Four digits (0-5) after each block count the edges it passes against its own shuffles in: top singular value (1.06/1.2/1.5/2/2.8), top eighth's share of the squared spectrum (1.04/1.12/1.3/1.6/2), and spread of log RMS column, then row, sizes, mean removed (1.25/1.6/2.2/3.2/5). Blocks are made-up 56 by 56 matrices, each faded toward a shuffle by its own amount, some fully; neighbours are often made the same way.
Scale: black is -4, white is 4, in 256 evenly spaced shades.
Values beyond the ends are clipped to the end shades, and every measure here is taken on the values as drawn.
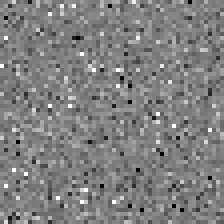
0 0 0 0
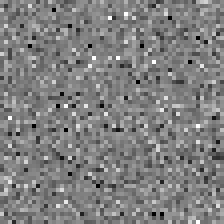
0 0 0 1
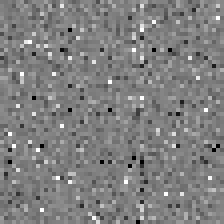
2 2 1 1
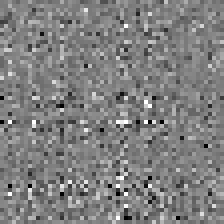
2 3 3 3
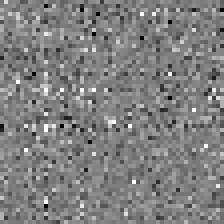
2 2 2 1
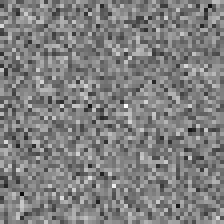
2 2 0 0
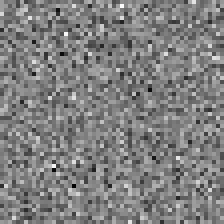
0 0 0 0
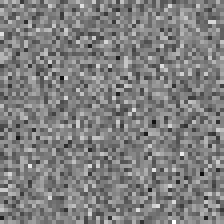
1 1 0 0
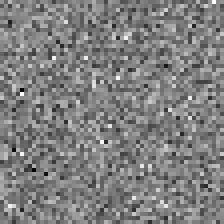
1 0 0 0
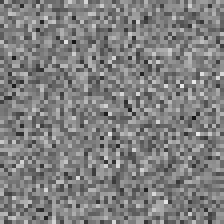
1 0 0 0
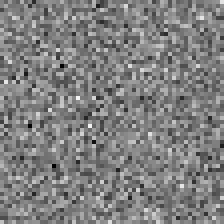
0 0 0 0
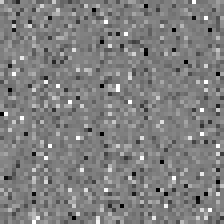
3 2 1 0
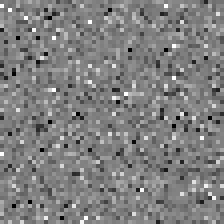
0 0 0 0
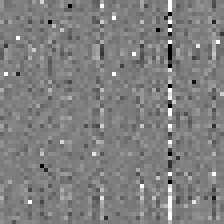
4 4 2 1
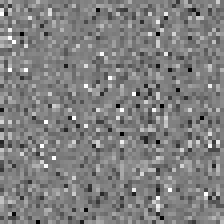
3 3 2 1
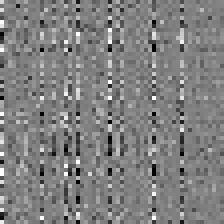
5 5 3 2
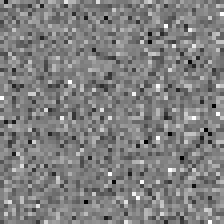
3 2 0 0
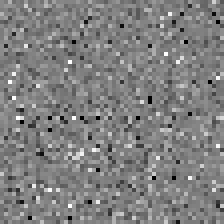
3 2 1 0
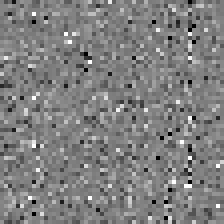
3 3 1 0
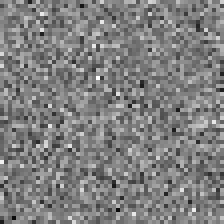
1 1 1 0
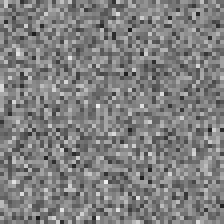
1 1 0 0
